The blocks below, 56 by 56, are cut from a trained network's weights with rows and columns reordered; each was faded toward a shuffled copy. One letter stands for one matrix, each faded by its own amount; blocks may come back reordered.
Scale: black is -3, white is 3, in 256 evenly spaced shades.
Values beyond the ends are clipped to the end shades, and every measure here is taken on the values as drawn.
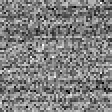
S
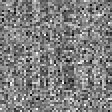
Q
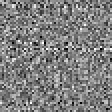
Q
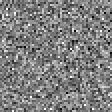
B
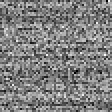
S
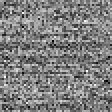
S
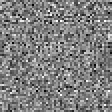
Q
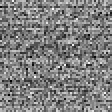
S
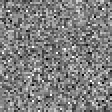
B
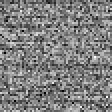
S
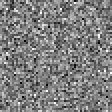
B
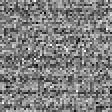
S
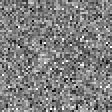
B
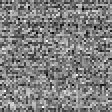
S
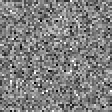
B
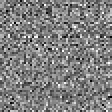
Q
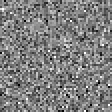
B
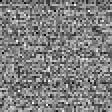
S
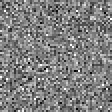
B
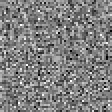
B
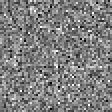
B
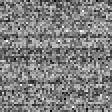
S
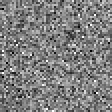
B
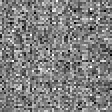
Q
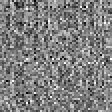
Q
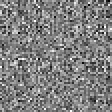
Q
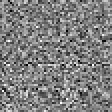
Q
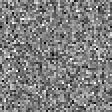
B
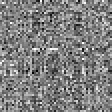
Q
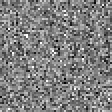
B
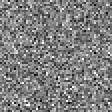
B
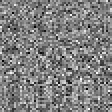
Q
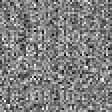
Q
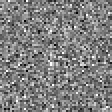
B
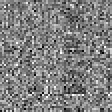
Q
